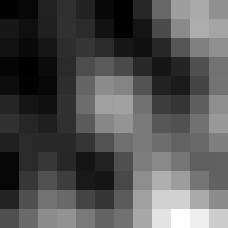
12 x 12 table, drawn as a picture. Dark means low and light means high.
Lone odd cells: none. Average level on the scale: 30%. Slope: up to the bottom right. Ninth with the lowest average: top left. Ninth with the highest average: bottom right.
